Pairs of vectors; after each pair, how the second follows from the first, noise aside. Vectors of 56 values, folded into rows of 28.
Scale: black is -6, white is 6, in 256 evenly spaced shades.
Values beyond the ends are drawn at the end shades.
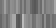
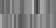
reversed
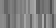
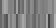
shuffled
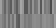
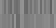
shrunk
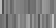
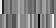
scaled up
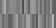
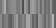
copied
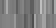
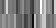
scaled up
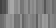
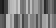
scaled up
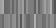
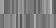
copied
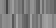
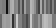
scaled up
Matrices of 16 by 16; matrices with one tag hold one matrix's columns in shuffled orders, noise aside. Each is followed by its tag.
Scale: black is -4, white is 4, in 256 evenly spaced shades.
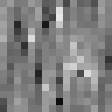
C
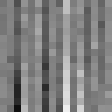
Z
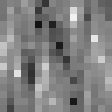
C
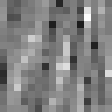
C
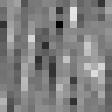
C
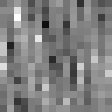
C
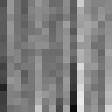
Z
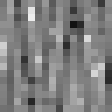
C
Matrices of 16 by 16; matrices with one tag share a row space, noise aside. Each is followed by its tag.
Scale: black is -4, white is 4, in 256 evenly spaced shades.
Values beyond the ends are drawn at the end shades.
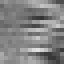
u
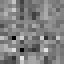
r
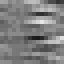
u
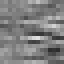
u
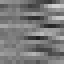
u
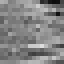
u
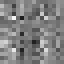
r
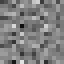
r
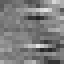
u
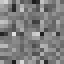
r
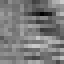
u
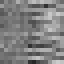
u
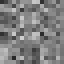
r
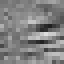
u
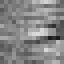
u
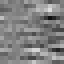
u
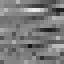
u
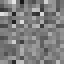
r
